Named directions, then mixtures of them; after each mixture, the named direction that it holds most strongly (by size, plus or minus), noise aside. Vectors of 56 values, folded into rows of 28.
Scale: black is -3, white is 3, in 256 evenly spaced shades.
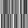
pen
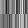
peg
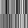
peg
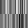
peg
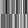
peg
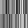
peg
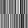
peg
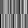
pen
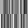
pen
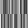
pen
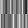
pen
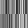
peg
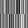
peg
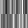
peg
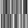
pen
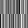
pen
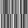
pen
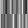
pen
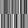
pen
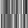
pen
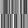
pen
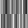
pen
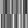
pen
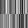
peg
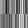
peg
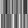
pen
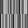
pen
